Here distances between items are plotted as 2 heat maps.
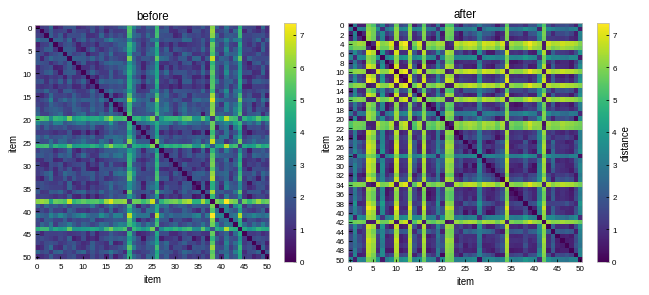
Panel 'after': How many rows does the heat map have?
51
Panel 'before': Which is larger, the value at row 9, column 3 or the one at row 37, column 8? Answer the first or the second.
the first
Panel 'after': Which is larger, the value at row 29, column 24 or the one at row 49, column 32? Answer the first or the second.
the first
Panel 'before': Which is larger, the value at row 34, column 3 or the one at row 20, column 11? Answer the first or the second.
the second
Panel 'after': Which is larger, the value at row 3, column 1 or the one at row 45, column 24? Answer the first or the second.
the first
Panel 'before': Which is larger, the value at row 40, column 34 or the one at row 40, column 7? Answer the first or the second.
the second
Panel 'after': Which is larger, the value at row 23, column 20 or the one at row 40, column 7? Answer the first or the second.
the second
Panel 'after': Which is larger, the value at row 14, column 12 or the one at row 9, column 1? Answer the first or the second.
the second
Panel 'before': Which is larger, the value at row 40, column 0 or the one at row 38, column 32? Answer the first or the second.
the second
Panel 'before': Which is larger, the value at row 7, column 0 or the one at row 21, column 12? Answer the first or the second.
the second
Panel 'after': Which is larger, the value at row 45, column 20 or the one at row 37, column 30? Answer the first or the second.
the first
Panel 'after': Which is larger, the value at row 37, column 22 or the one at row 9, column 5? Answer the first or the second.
the second
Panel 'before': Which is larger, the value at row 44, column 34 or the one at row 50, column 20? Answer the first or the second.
the second
